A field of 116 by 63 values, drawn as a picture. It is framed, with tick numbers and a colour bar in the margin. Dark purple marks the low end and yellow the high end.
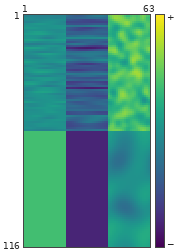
The table splits into 2 rows of 3 panels. Panel 1,1: middling, streaked across, faint in contrast. Panel 1,2: low, streaked across. Panel 1,3: high, blotchy. Panel 2,1: high, flat. Panel 2,2: very low, flat. Panel 2,3: middling, smooth.
